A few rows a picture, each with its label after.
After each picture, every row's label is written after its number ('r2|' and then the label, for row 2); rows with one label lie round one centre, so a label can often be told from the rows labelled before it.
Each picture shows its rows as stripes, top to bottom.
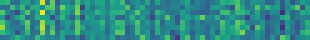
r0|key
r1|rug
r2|key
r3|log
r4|key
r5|key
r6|key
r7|log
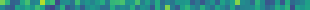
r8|key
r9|log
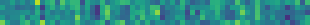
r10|rug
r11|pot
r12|pot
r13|pot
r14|key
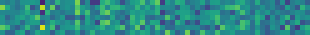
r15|pot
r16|key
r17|pot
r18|log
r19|pot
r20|key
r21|log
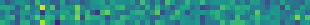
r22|log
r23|key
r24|pot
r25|rug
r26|key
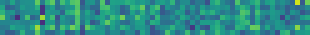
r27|rug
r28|pot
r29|pot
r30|key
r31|pot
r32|rug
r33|log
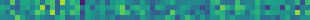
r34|rug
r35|key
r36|rug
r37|log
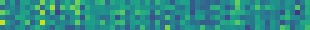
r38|key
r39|rug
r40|key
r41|log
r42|key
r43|log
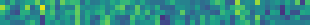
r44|rug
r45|key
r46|key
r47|pot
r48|pot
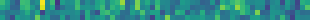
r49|key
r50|key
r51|pot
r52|log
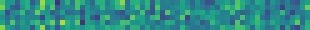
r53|key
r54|key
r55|log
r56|pot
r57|rug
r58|key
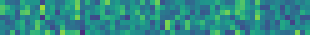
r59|pot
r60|key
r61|key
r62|pot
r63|log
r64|log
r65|rug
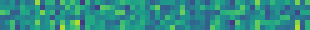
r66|rug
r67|pot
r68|key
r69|log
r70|rug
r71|rug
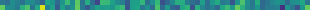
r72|pot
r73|key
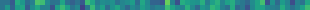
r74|log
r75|log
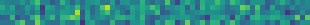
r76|log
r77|pot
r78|pot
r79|rug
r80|log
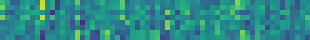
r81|key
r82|key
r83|log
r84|key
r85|log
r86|log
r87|pot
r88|pot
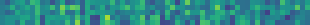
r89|log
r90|rug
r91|log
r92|pot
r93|pot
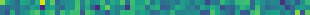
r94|key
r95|pot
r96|rug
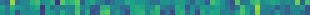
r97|rug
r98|pot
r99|pot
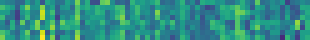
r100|pot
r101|key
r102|key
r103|key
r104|rug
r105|rug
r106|key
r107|key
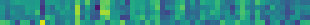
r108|pot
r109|pot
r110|pot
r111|pot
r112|key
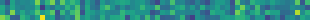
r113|rug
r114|pot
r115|rug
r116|key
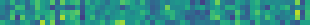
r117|rug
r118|log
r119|rug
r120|rug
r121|key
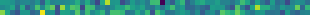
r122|pot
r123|rug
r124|key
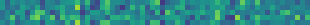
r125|pot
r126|pot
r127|log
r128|rug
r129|pot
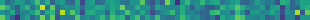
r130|log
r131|key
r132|rug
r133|key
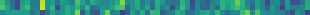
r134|key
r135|key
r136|pot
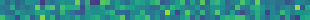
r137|pot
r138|rug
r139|log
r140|key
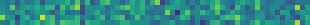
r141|pot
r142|rug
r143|log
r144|key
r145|rug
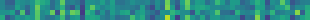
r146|log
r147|log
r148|rug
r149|log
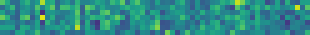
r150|key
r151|rug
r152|pot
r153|key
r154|pot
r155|pot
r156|log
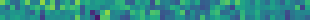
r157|key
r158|rug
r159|pot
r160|pot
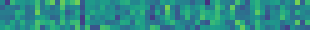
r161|rug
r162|log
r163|log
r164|log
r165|rug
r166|pot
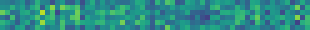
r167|log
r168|rug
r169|key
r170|rug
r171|key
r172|log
